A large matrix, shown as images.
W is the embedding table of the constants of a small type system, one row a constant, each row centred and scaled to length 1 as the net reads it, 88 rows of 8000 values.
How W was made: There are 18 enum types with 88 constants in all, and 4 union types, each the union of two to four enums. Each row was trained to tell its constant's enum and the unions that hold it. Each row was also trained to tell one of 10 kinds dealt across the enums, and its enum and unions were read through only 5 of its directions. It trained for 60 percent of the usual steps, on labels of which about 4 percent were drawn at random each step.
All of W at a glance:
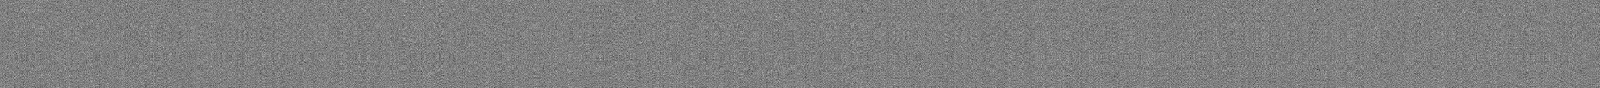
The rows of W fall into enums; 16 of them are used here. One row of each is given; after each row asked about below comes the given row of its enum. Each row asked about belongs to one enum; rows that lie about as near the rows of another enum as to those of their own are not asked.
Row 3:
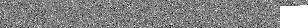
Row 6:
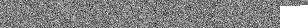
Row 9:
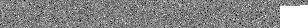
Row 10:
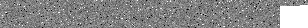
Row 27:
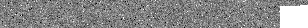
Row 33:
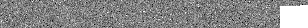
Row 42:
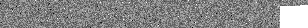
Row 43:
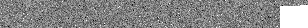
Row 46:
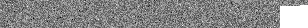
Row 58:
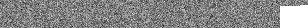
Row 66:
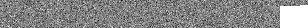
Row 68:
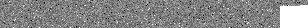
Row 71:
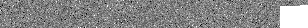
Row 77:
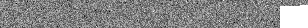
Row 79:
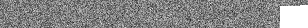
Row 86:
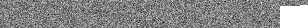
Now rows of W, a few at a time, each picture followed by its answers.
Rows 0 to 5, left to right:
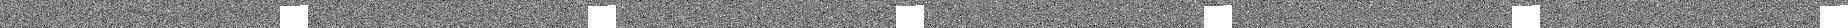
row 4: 79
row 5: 46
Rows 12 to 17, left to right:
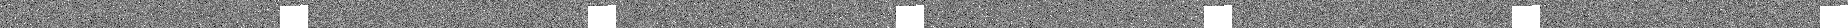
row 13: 3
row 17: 58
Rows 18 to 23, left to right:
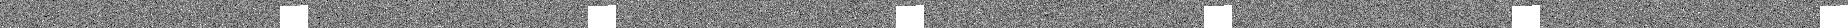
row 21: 66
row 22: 6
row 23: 43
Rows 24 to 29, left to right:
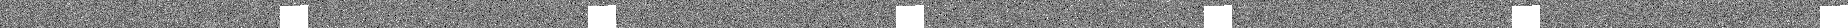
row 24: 42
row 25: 43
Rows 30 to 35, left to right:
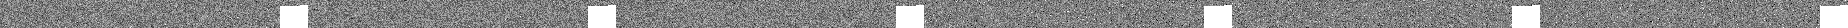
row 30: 86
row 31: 66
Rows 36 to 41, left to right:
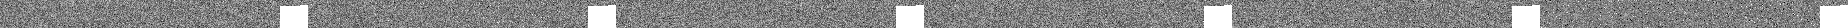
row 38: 9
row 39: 66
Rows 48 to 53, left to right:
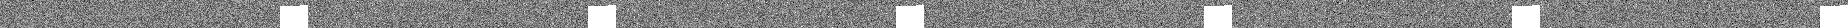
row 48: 46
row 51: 42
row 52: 46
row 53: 77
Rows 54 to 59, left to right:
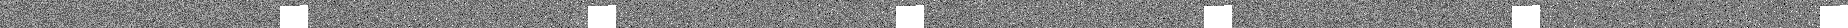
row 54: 86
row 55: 79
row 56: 3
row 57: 79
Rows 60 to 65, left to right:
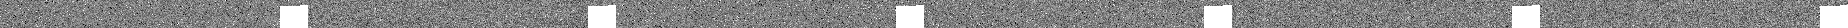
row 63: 86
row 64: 3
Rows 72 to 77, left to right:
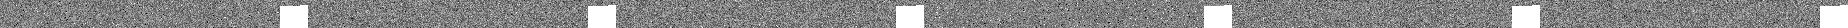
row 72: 6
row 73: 58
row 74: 66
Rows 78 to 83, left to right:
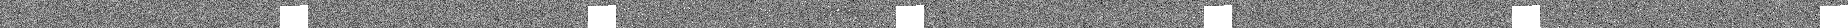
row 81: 3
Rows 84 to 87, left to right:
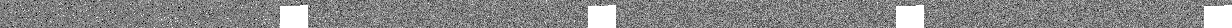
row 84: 79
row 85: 43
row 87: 42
